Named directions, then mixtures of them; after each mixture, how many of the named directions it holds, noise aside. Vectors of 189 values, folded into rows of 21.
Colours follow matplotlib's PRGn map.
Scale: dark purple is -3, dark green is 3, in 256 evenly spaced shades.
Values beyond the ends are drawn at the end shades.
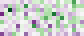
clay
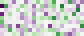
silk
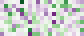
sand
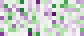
one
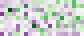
one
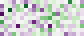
two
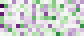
one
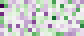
one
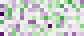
three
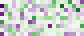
three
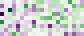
two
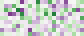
one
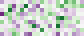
two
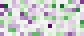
two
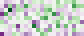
one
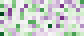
three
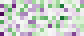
three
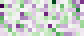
one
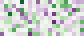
one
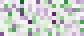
one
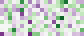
two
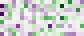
three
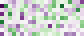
three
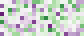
two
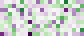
two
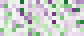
one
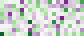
two
